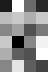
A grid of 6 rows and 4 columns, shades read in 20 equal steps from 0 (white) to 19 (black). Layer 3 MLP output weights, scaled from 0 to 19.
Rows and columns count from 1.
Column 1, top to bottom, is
17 5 9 4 6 9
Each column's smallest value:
4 0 6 0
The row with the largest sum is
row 1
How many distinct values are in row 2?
3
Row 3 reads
9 7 13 10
